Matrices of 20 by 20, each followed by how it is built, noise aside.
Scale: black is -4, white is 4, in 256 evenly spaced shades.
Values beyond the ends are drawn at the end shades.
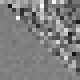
upper triangular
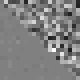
upper triangular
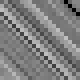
Toeplitz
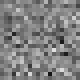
low rank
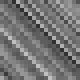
Toeplitz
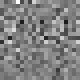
low rank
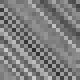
Toeplitz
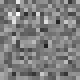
low rank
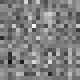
low rank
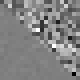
upper triangular
